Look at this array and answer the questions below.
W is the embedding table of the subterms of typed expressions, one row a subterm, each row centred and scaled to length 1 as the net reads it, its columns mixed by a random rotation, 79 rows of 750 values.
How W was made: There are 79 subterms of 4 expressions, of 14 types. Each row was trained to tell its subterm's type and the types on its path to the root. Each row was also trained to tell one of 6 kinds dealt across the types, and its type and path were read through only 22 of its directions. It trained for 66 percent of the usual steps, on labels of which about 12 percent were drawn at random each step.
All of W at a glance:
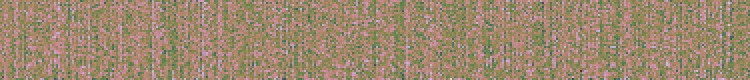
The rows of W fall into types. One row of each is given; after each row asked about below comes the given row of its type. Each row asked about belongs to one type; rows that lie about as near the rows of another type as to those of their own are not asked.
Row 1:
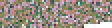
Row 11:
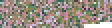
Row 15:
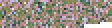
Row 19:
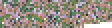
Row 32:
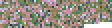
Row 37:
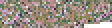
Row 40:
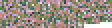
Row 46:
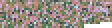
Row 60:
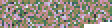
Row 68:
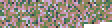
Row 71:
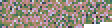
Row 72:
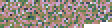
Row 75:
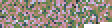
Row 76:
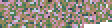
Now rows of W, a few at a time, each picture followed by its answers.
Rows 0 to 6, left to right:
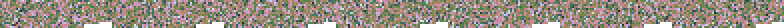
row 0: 60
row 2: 71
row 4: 68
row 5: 15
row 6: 11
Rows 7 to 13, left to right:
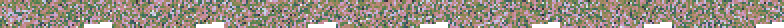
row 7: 37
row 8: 46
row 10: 75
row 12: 19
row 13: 1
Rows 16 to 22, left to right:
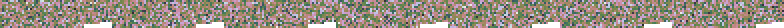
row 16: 72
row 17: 1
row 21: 60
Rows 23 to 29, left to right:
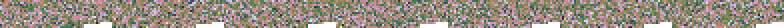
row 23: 11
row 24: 46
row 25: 15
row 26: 71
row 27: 19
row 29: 60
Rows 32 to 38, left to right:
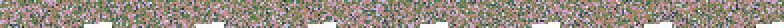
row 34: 11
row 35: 15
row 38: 19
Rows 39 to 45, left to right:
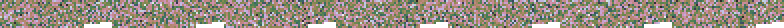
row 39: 37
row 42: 11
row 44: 15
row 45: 68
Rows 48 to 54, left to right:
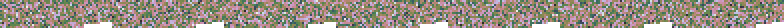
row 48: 68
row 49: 19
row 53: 46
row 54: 71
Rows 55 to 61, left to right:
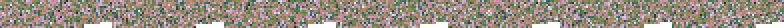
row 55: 37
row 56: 19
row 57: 68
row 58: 68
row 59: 46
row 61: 1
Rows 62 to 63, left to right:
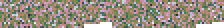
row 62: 46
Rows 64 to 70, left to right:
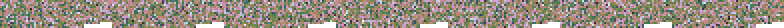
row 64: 72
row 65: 46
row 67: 37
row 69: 60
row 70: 75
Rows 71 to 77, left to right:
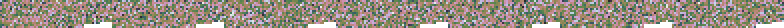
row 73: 37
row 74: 11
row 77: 19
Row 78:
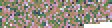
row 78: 71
